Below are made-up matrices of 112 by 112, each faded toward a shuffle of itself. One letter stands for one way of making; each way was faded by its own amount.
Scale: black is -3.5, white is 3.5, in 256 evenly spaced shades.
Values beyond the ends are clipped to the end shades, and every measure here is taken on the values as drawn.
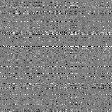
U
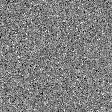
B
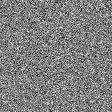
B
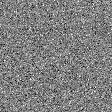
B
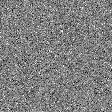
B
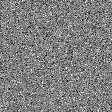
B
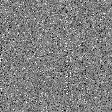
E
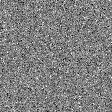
B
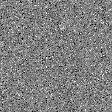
E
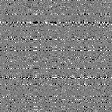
U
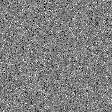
E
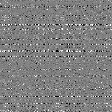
U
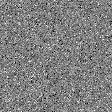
E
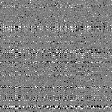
U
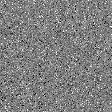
E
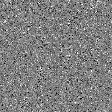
E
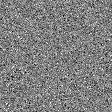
B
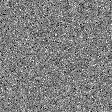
B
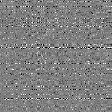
U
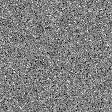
B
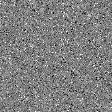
E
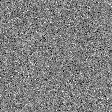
B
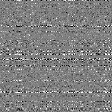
U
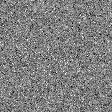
B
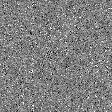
E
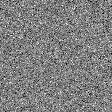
B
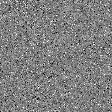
E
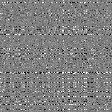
U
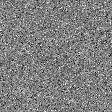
B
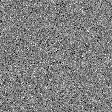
B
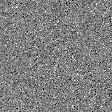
E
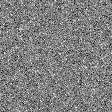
B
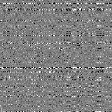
U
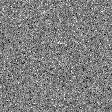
B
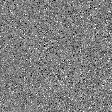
E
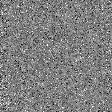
E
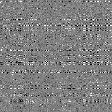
U
